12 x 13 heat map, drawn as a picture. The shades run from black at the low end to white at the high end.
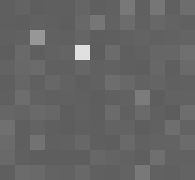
Neither half mirrors the other. The texture is fine-grained noise. Overall the values sit about 40% of the way up the scale. The top middle is the roughest part. No overall slope runs across the table.
